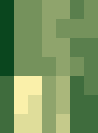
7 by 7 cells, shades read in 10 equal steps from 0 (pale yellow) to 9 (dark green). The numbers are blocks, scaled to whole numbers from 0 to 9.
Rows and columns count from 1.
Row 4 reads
9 5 5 5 4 5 6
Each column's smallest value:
7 0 0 4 2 5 5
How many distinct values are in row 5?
5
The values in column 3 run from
0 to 5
